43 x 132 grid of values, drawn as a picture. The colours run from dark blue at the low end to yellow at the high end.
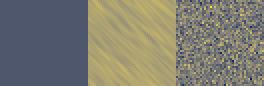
It is made of 1 by 3 panels. Panel 1,1: low, flat. Panel 1,2: high, slanting down to the right, faint in contrast. Panel 1,3: middling, fine-grained, strong in contrast.
